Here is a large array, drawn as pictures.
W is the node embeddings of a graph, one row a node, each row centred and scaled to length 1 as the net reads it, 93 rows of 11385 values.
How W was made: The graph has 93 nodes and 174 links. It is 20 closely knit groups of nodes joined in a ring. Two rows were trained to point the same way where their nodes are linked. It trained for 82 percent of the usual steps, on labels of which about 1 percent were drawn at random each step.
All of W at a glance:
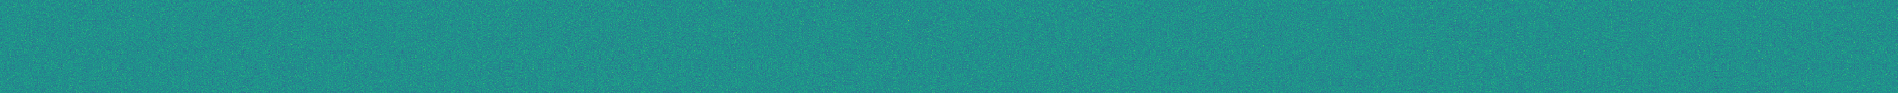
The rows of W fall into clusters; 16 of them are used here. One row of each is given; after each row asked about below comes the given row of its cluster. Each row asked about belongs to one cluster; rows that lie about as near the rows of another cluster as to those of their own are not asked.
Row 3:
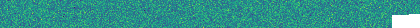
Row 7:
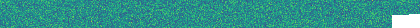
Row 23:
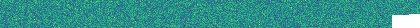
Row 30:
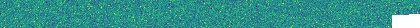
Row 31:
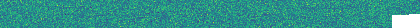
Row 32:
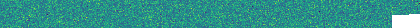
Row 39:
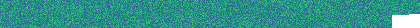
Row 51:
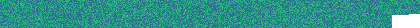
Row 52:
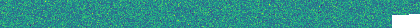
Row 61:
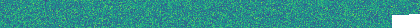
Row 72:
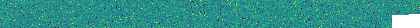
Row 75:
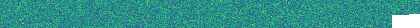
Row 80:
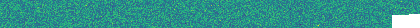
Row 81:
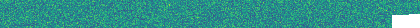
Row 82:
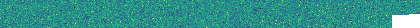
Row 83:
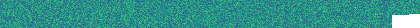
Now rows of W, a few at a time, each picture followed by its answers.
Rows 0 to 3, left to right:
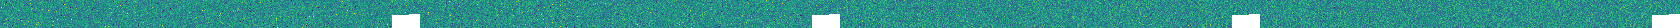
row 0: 51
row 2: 3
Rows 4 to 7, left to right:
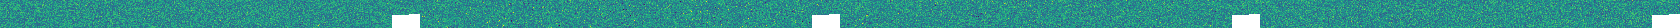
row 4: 80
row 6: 75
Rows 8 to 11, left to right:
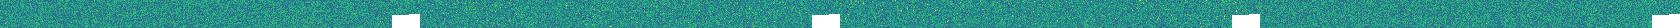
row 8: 51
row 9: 32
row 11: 82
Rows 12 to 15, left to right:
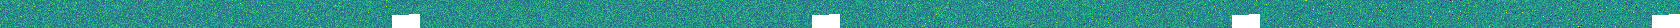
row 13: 83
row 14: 32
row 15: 72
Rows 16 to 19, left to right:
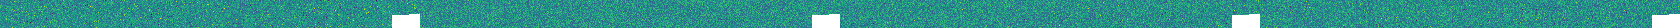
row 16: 82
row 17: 39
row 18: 81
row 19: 30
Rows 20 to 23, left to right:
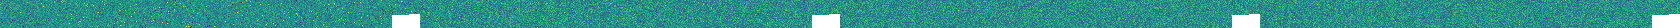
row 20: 80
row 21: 23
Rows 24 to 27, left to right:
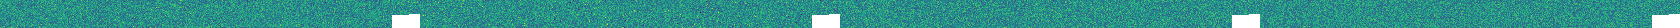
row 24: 7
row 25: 30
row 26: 3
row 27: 23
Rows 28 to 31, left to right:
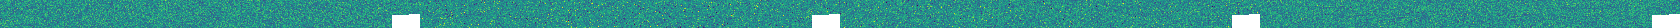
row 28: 52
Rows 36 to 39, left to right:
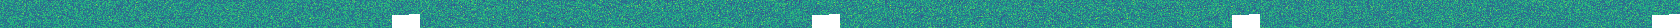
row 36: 23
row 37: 7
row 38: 31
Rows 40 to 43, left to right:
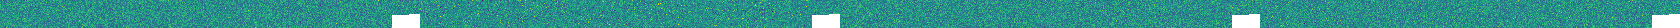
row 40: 30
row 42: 75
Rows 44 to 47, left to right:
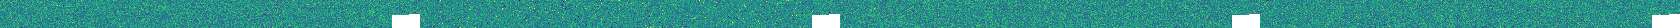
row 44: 31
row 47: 39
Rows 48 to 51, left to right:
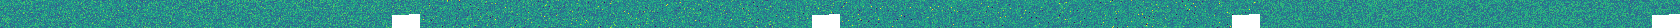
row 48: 72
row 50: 51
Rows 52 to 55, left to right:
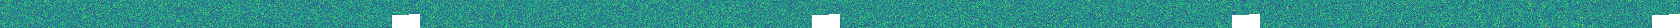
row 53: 51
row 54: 81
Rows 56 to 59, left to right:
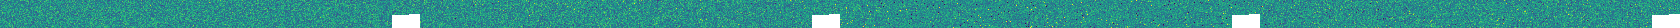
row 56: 83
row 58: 80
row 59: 23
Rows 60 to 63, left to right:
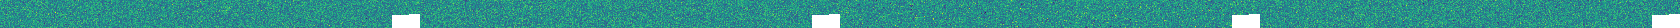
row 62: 72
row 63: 32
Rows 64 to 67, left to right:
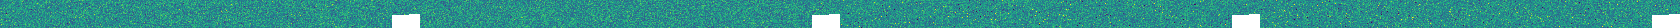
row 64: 61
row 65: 83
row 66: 61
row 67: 23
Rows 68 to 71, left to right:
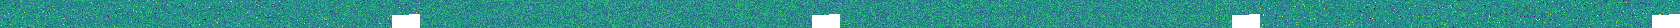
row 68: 61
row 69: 61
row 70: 82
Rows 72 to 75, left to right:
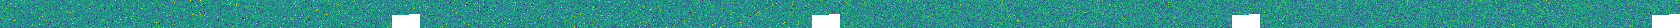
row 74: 52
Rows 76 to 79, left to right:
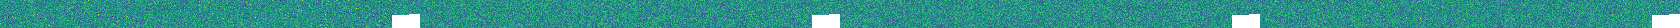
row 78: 30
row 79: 82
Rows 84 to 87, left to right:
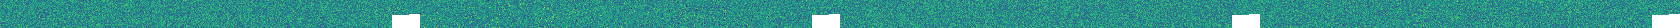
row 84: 82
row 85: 30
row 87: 39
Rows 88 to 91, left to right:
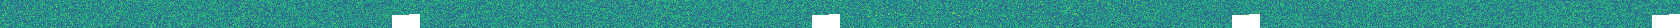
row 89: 72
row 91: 51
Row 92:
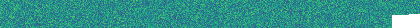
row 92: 80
